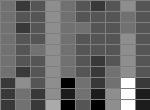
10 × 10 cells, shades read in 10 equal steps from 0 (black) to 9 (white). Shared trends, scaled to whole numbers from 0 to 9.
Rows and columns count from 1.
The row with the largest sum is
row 5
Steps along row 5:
down up up down down same same up down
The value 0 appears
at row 8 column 5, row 10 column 5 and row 10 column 7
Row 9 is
2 4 2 5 1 4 1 5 9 1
